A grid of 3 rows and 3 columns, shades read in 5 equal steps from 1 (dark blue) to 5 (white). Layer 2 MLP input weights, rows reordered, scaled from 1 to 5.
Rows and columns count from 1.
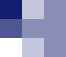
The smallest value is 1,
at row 1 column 1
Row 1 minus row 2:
-1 1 0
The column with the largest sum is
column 2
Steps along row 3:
down down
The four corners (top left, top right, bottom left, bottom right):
1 3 5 3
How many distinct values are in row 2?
2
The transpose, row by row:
1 2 5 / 4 3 4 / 3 3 3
